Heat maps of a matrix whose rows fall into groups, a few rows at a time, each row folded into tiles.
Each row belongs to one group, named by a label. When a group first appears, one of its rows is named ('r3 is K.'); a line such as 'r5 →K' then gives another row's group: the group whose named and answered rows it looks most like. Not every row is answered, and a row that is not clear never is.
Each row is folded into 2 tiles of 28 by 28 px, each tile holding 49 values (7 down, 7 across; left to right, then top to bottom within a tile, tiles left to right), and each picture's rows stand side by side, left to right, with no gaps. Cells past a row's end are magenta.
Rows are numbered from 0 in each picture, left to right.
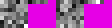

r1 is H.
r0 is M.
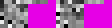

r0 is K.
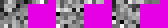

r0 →H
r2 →K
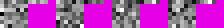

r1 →M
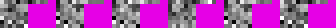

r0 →M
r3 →H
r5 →M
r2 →K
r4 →K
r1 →K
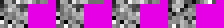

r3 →H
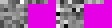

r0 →M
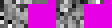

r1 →H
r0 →K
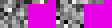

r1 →K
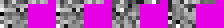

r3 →K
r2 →H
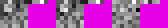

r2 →M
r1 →H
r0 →H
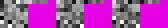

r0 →K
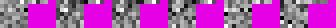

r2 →H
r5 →K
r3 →H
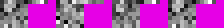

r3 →H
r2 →H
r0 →H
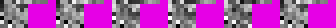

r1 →K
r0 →K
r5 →K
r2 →M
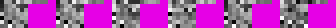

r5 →M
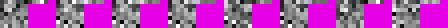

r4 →M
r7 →M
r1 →K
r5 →K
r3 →K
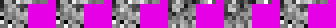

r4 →H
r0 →K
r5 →K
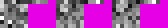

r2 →H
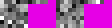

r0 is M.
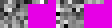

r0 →H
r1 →M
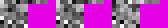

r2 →K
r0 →M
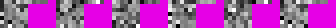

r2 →M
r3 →M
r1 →H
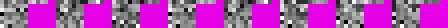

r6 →K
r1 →H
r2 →M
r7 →K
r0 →M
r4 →H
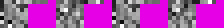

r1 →H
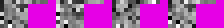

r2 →H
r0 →K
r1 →M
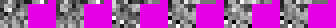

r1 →H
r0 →H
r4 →K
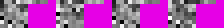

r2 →K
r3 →M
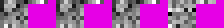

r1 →H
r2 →H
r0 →H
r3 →M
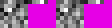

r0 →H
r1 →H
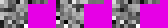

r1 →K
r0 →M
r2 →M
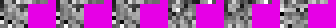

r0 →K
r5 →M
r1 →K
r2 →K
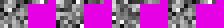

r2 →M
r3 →H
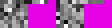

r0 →H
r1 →K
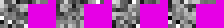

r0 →M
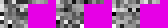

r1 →M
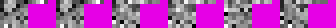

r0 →H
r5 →K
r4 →M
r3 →K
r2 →K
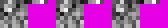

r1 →H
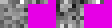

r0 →M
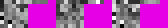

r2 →M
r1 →H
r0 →K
